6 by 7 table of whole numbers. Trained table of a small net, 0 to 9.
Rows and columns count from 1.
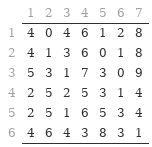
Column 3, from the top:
4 3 1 2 1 4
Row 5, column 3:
1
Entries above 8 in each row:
0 0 1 0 0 0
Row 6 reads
4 6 4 3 8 3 1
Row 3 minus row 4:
3 -2 -1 2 0 -1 5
